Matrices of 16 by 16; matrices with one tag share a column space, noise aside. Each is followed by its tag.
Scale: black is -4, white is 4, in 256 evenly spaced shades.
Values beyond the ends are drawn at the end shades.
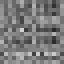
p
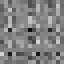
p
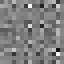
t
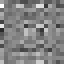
t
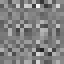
t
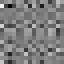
t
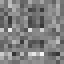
p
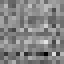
p
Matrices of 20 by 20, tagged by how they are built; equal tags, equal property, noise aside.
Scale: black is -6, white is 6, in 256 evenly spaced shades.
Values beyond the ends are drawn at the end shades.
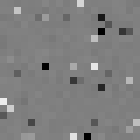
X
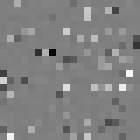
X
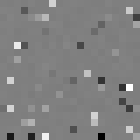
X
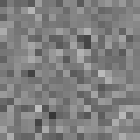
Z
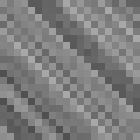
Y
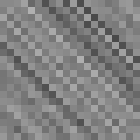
Y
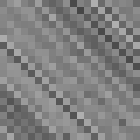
Y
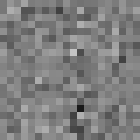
Z
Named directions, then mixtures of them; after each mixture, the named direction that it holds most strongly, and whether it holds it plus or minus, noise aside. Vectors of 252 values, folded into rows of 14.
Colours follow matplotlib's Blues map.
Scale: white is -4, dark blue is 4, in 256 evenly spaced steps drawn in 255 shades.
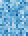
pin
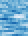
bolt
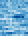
bolt, minus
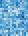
pin, minus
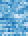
bolt, plus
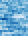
bolt, plus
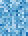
pin, plus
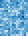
pin, minus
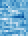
bolt, minus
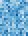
pin, plus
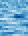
bolt, minus
